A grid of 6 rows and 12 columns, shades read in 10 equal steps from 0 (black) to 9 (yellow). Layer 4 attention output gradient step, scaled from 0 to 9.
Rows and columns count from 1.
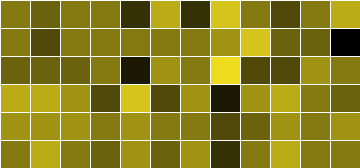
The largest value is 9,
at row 3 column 8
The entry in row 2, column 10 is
4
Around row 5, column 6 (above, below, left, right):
3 4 6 5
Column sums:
32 31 31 27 28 30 29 29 31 30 30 27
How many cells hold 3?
7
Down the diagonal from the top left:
5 3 4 3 6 4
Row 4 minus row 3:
3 3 2 -2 7 -3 1 -8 3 4 -1 -1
